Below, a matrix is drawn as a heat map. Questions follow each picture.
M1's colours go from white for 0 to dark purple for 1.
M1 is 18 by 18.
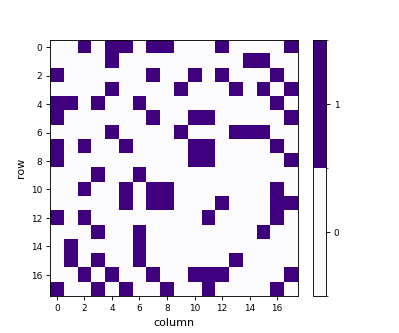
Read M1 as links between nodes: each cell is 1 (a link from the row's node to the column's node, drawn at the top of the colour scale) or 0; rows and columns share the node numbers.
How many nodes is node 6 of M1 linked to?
5
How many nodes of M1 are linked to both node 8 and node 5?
4
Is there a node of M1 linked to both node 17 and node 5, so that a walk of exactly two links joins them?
yes
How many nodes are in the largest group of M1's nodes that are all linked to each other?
4
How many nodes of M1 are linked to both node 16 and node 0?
5
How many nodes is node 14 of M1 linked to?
2
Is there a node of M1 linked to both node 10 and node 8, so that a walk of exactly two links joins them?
no
